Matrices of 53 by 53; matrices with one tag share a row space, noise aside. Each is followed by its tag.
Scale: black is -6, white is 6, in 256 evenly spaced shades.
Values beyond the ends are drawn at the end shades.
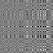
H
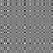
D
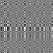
D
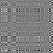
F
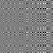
H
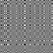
D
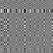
D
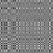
F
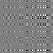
H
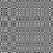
F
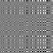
H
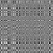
F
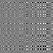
H
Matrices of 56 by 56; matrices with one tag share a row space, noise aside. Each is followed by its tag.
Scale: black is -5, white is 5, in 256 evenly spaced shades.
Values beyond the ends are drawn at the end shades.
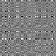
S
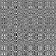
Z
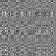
S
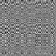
S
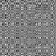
S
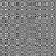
S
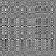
S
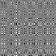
Z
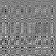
S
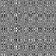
Z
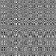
Z
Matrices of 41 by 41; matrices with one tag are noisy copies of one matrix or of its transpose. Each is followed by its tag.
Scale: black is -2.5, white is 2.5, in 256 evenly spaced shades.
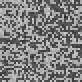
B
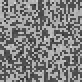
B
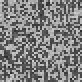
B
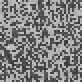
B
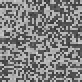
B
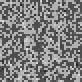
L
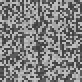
L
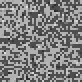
B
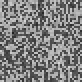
B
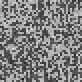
B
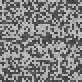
L
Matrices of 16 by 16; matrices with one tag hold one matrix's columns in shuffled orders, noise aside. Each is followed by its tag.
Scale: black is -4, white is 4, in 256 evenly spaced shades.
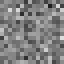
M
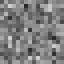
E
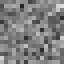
E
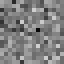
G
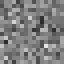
G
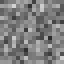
E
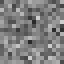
G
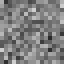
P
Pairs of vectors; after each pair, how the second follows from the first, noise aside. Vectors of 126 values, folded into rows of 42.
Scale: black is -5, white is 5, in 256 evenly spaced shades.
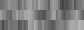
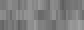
shrunk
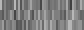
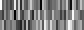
scaled up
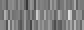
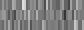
wrapped around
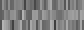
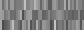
negated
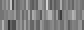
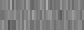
shrunk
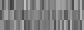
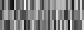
scaled up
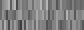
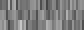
sign-scrambled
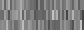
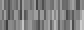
sign-scrambled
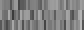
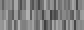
wrapped around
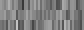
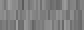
shrunk
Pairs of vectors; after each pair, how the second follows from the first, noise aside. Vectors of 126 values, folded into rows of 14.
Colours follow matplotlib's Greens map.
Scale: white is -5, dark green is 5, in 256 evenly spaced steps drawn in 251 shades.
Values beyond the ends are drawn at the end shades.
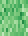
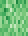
wrapped around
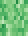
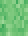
shrunk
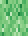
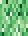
scaled up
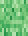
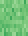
shrunk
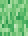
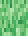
wrapped around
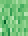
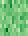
wrapped around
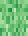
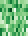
scaled up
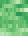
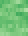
shrunk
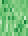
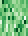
scaled up
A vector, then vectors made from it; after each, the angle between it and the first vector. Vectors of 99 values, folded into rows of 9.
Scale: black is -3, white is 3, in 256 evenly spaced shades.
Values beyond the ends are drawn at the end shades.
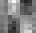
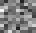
orthogonal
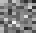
orthogonal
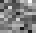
partly opposed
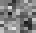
partly opposed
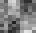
nearly parallel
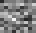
orthogonal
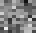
partly aligned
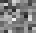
orthogonal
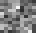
partly aligned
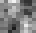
nearly parallel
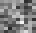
partly aligned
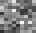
partly aligned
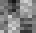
nearly opposite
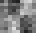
nearly opposite
